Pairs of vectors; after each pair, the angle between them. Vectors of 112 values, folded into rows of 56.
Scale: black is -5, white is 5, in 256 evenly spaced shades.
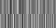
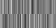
orthogonal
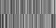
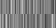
nearly opposite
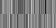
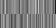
orthogonal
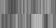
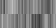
nearly opposite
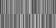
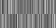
orthogonal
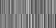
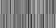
nearly opposite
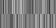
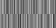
partly opposed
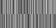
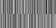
nearly opposite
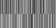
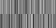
nearly opposite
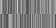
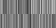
partly aligned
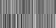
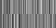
orthogonal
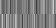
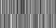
orthogonal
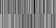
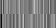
partly opposed
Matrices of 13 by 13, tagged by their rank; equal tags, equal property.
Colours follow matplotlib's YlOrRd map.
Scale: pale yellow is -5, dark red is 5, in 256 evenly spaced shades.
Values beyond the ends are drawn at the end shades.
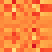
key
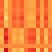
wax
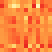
key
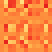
key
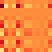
wax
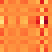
wax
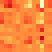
key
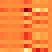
wax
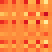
wax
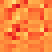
key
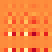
wax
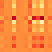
wax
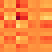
wax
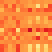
key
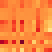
key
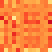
key
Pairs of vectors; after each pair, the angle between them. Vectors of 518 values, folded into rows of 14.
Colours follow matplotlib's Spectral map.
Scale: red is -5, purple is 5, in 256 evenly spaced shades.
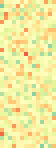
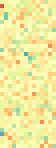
nearly opposite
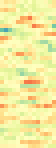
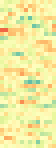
nearly opposite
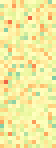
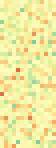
orthogonal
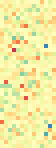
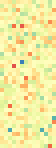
partly aligned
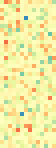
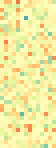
nearly parallel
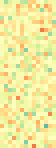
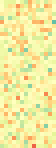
nearly parallel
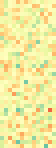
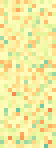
nearly parallel
